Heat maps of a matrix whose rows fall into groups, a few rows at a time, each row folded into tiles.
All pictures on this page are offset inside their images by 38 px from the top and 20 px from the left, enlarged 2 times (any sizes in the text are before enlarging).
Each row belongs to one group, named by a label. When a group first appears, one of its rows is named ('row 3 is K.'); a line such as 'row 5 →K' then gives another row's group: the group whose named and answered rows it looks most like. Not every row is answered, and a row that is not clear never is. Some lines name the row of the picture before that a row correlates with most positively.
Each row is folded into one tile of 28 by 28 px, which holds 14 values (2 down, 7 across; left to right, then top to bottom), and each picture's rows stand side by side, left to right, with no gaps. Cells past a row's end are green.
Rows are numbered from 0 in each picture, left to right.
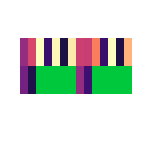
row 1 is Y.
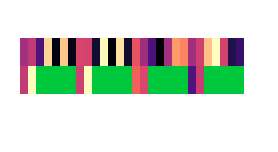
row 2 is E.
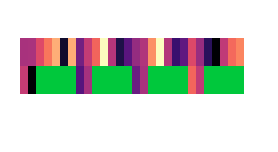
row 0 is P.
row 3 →E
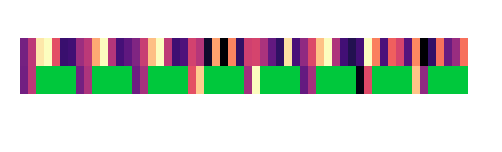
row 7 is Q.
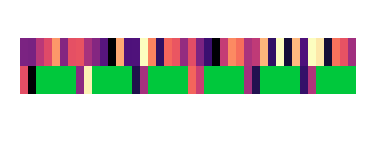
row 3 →E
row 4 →Y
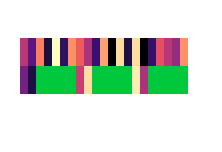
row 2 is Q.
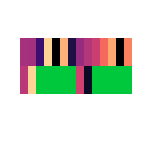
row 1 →P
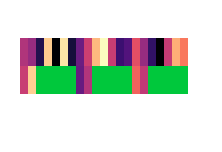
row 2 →E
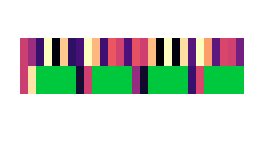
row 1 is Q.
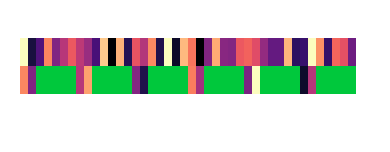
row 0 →Q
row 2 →Y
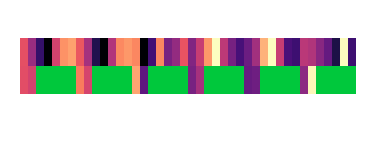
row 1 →E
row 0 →E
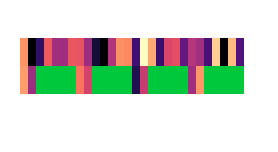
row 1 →E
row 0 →Q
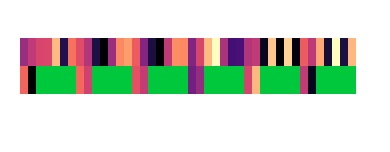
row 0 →P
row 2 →E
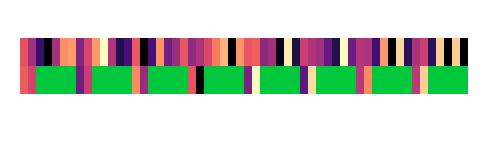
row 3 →P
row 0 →E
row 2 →Q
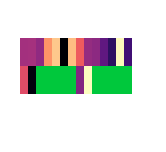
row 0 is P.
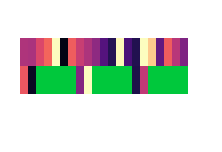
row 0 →P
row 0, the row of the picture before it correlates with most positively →0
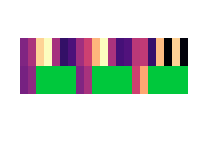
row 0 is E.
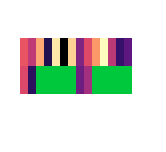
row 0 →Y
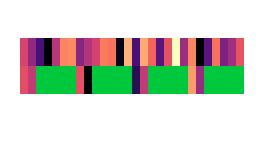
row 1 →P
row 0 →E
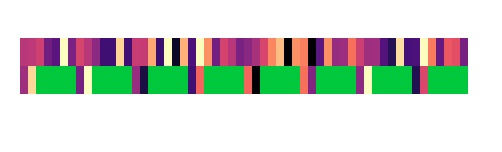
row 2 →Y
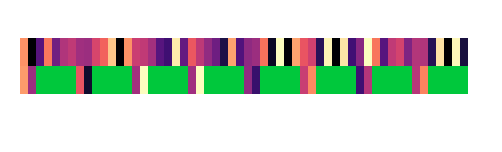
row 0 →Q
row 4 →Y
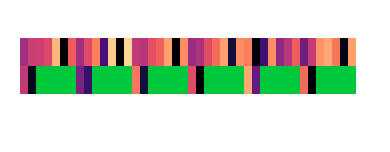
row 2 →P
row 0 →P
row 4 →Q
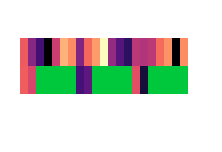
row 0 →E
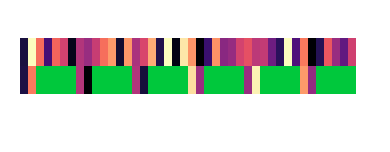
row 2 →Y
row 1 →P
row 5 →Q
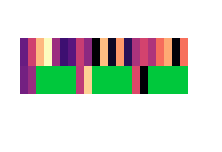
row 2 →P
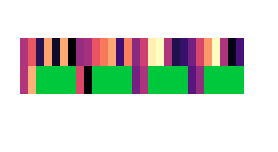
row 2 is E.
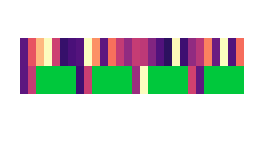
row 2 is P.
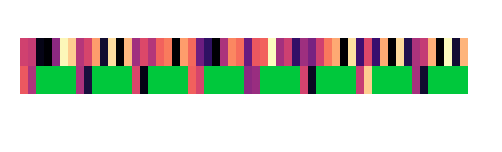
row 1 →Y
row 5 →P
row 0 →E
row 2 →P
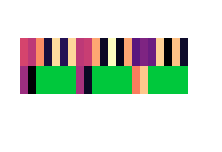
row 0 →Y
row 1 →Y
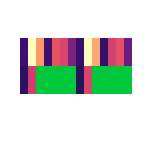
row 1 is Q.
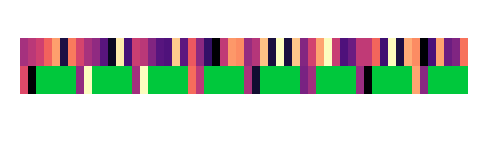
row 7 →Q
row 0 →P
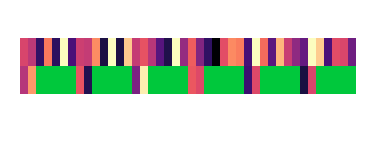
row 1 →Y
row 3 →E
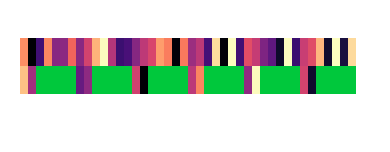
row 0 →Q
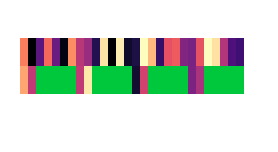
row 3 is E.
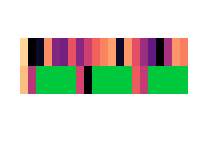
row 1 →P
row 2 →E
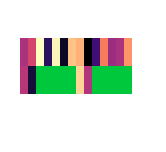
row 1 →Q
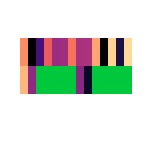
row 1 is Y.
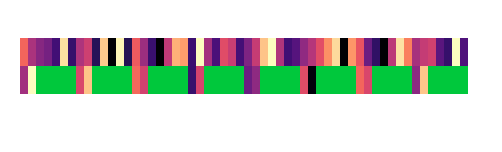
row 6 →E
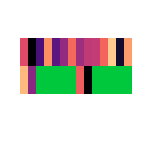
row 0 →Q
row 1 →P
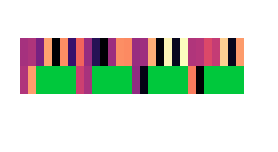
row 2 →Y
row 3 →P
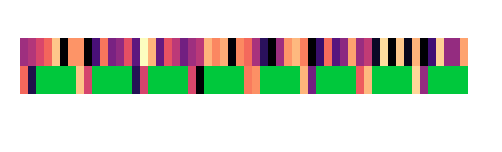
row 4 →E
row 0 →P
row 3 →P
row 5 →Q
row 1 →Q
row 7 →Q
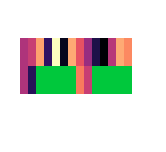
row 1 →E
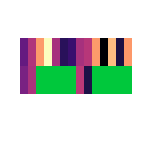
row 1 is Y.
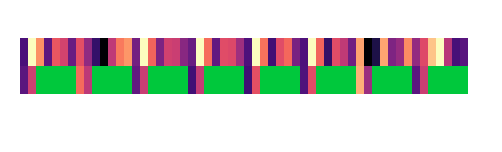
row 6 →Q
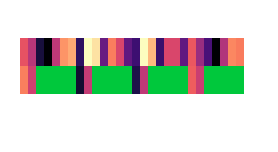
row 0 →E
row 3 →E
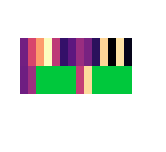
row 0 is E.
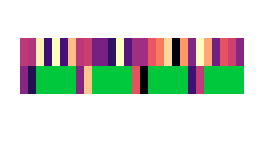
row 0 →Y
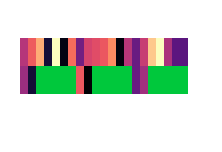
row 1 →P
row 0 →Y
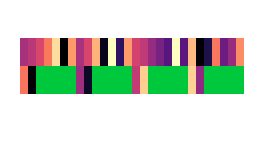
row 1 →Y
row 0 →P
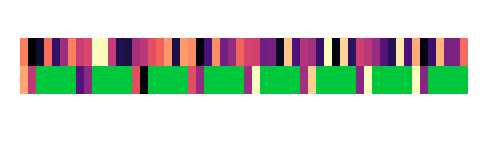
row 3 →Q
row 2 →P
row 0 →Q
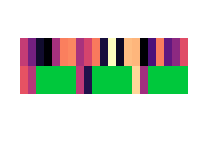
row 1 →Y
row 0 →E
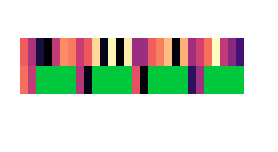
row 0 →E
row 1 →Y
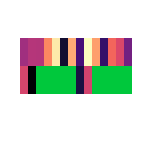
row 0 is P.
